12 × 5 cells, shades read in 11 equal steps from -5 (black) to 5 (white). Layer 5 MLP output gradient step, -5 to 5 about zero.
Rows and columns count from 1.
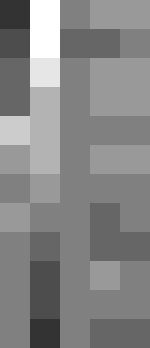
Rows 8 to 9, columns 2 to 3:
0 0 | -1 0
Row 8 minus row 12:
1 3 0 0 1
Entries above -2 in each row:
4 4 5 5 5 5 5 5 5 4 4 4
